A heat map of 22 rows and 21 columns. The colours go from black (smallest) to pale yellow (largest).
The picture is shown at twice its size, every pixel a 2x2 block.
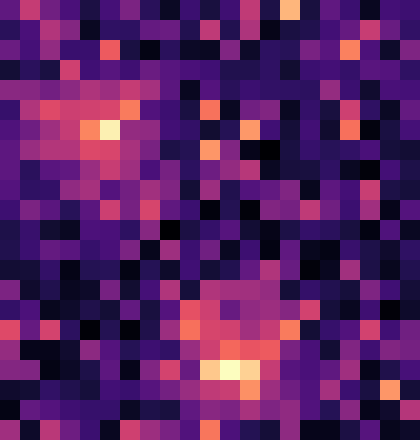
Bumps: two. Odd rows or columns: none. Ninth with the highest average: bottom middle. Slope: none. Mirror symmetry: none. Histogram: skewed, a long tail of high values.
